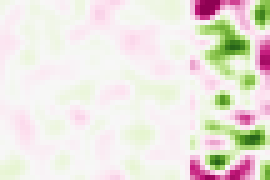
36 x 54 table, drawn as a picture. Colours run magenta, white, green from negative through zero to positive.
The distribution is heavy-tailed on both sides. No overall slope runs across the table. The texture is blotchy. The left part is calmer, up to a seam about 70% of the way across.
